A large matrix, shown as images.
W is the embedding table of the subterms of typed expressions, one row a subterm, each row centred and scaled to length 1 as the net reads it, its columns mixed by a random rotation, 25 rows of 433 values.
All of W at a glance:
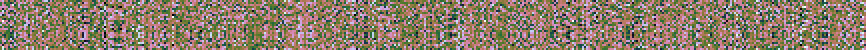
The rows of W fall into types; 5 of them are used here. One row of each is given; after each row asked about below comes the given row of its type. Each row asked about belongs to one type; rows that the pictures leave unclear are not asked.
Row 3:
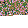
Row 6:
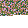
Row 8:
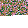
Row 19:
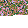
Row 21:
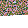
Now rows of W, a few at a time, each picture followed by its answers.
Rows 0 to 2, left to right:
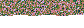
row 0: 6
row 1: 21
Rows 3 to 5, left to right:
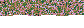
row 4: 8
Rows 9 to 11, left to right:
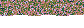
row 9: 21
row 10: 6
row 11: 8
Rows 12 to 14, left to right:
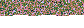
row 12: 3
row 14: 3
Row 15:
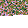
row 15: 19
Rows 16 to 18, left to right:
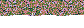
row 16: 21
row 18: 21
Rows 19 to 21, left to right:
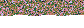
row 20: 8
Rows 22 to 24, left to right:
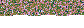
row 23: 3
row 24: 6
